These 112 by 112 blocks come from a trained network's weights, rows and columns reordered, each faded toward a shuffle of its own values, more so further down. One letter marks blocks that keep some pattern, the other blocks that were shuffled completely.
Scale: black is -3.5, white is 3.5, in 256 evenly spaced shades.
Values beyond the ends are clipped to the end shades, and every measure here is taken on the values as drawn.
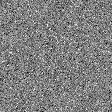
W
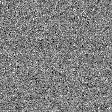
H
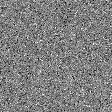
W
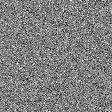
W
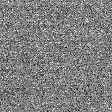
H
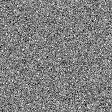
W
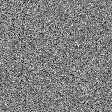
W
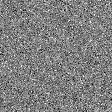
W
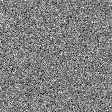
W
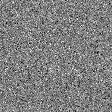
W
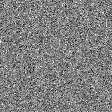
H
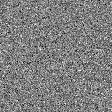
H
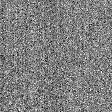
H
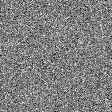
W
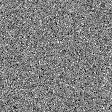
W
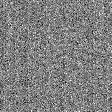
H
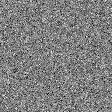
W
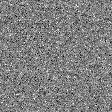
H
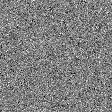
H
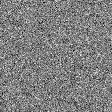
W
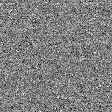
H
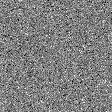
W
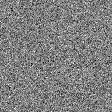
H
